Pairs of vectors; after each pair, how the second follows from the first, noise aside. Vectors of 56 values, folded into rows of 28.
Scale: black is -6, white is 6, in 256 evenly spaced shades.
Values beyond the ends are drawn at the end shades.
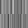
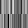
scaled up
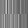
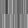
sign-scrambled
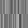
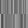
wrapped around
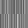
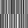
scaled up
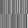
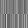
wrapped around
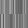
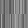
sign-scrambled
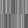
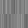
shrunk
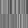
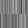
shuffled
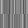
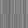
shrunk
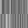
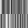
scaled up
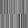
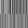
wrapped around
